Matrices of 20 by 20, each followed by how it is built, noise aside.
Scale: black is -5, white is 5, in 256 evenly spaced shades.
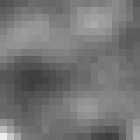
smooth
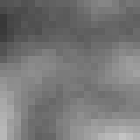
smooth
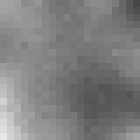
smooth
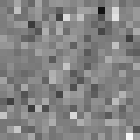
noise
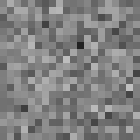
noise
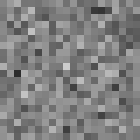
noise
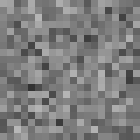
noise
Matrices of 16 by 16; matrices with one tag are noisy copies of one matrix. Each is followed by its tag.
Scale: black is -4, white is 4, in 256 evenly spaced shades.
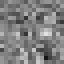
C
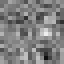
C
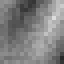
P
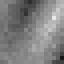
P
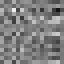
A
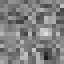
C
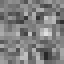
C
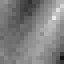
P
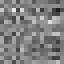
A
